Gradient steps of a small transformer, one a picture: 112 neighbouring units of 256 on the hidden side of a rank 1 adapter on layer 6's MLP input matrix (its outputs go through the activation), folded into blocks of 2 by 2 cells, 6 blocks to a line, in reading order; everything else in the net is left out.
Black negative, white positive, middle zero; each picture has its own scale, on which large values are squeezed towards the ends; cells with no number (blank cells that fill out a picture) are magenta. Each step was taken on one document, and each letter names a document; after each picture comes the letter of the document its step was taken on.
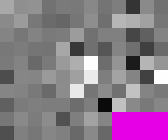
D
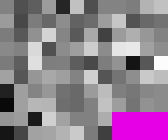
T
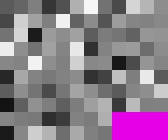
T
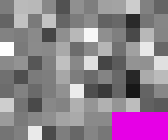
D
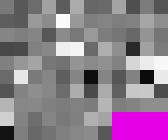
D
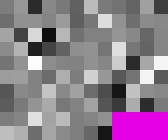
T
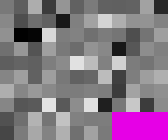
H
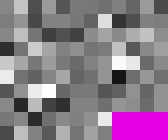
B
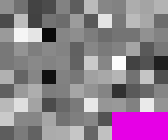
H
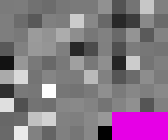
B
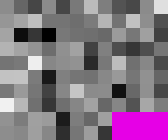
H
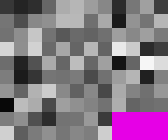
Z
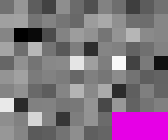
H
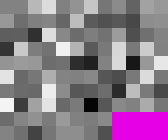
H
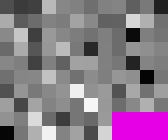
H
